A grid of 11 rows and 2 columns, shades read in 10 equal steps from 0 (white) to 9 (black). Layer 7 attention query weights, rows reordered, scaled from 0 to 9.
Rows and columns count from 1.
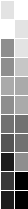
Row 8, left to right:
6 5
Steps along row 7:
same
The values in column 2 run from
0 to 9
